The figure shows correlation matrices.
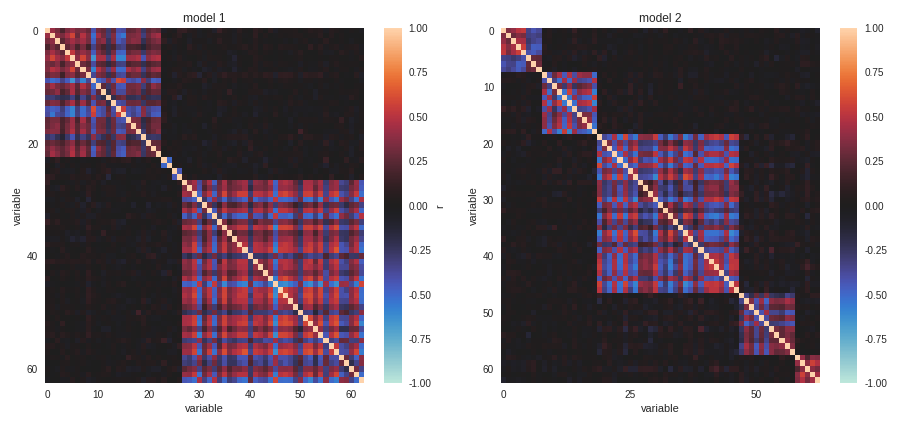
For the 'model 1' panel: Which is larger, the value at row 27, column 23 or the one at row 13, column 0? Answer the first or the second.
the second
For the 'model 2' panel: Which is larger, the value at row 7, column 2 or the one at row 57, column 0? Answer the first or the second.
the second
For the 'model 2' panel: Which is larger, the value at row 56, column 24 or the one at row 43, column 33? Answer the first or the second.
the first
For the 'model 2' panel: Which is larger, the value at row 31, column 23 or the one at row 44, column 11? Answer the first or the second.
the first
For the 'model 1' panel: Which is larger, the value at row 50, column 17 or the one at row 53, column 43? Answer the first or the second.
the second
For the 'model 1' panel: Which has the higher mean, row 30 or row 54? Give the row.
54
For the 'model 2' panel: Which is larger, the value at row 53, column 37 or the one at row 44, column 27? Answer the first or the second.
the first
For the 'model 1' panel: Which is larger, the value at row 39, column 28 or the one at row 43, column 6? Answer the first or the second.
the first
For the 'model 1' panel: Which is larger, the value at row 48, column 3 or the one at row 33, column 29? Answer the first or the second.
the first
